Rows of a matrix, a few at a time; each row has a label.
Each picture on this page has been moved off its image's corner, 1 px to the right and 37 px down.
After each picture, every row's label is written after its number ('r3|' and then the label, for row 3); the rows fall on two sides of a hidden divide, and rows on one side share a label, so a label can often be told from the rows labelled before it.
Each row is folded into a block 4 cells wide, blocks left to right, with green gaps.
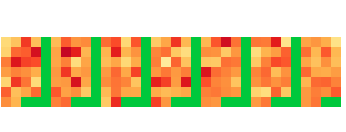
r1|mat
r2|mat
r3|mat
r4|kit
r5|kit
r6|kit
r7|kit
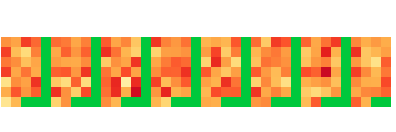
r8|kit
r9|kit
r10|kit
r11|kit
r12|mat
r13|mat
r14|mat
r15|kit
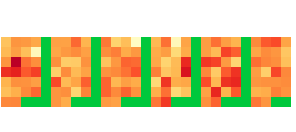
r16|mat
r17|kit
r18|kit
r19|kit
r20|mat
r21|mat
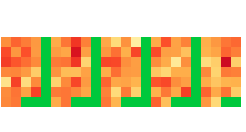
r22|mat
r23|mat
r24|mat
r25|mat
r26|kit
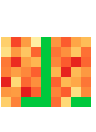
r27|mat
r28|kit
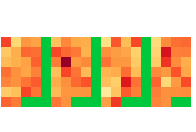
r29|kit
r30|mat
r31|mat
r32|mat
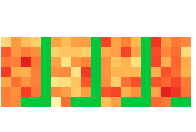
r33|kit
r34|kit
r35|kit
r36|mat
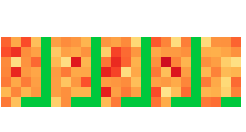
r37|kit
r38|kit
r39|mat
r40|mat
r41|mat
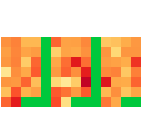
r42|mat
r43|kit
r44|kit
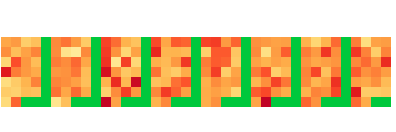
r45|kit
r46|kit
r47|kit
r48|kit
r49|mat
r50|kit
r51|kit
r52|kit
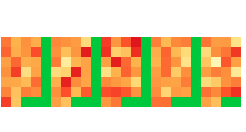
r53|kit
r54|kit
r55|mat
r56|mat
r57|kit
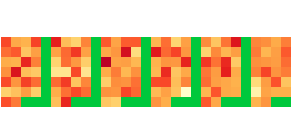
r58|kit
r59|mat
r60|mat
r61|kit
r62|mat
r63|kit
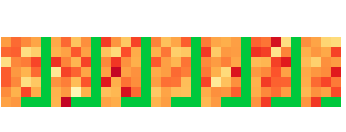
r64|kit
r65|mat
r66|mat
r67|mat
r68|kit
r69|kit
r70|kit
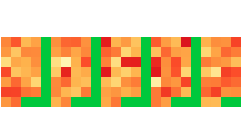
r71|kit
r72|kit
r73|kit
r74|mat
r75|mat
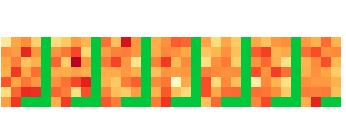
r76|mat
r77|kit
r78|mat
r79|mat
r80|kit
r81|mat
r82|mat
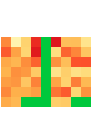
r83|kit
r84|kit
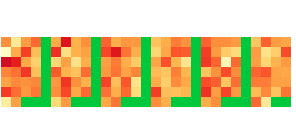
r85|mat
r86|kit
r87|mat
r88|mat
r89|mat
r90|kit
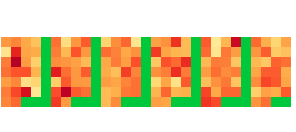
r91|mat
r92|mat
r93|kit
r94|kit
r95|mat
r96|kit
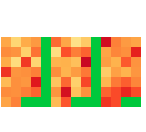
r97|kit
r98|kit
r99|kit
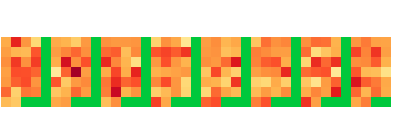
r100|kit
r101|mat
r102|mat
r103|mat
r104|kit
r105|mat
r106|kit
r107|mat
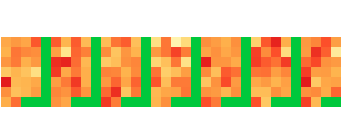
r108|mat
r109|mat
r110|kit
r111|kit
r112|mat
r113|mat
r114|mat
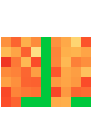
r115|mat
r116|kit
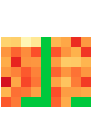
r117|mat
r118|kit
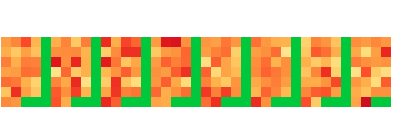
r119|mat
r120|mat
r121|mat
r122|mat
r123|mat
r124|mat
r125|mat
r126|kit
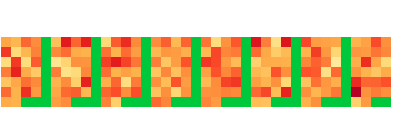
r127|kit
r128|kit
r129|mat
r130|kit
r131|mat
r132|kit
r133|mat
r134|mat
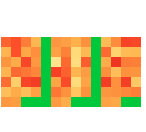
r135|kit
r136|kit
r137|mat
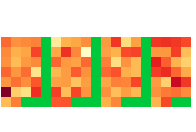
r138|kit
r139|mat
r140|kit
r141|mat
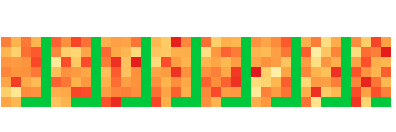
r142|kit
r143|kit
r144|mat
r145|mat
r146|kit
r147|kit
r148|kit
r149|mat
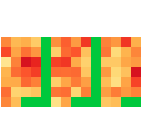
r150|kit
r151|mat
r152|kit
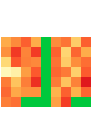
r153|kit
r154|kit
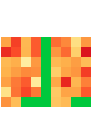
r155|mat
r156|kit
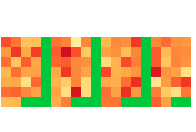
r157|kit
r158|mat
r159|kit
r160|kit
